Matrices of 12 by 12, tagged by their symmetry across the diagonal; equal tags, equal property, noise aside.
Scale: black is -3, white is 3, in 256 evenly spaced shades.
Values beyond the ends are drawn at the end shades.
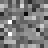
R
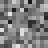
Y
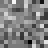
R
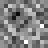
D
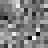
Y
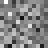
R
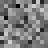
D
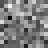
R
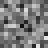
D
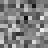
R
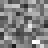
R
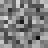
D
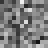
R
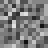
D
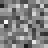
R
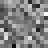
Y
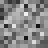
D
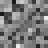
D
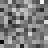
Y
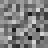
D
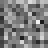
Y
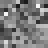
R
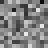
R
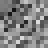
D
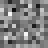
Y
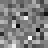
Y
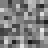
Y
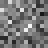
D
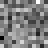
Y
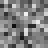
Y
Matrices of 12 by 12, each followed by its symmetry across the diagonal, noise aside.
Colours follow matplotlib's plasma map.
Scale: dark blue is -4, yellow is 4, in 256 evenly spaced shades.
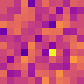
symmetric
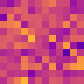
neither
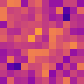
symmetric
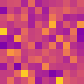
neither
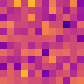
neither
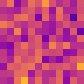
neither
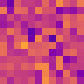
neither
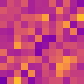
symmetric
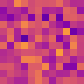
neither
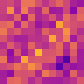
symmetric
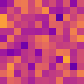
neither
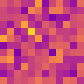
symmetric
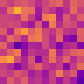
neither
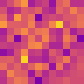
symmetric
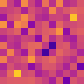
symmetric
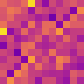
symmetric
